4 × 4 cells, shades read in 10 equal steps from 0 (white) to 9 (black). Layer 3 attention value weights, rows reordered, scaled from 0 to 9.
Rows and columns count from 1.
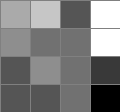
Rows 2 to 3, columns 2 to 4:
5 5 0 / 4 5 7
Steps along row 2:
up same down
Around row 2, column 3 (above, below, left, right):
6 5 5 0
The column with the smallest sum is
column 4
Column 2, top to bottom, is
2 5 4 6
